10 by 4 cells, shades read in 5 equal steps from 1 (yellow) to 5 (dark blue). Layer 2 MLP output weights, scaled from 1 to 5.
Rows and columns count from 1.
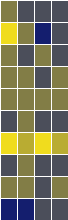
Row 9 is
3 3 4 3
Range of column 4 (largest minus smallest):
2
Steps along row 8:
down up same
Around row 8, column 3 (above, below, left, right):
1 4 3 4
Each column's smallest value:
1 2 1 2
